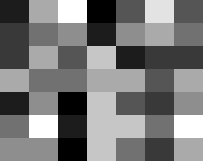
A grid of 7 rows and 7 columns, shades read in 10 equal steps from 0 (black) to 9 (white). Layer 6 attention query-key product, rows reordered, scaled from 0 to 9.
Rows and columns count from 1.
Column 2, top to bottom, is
6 4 6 4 5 9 5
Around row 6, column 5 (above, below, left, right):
3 4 7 4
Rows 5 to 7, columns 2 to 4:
5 0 7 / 9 1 7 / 5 0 7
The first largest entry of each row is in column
3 6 4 1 4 2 4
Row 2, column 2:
4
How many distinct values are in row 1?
6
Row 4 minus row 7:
1 -1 4 -1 2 1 0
